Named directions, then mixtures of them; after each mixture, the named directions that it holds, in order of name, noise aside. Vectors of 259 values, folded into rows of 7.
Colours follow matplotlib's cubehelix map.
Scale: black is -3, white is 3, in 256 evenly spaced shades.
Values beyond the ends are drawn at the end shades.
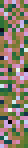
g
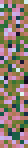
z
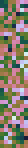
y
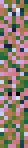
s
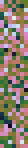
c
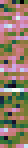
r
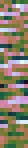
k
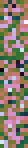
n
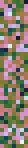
c, y, z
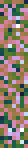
c, z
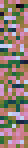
c, k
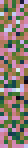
r, z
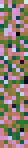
z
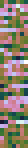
k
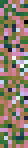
n, s, y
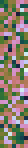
y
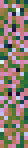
s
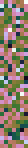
z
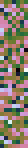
g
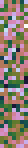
c, r, z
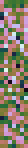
c, n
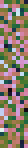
s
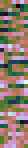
k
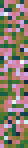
g, k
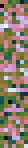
n, r, z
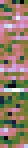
r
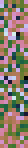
c, n, z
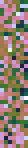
y
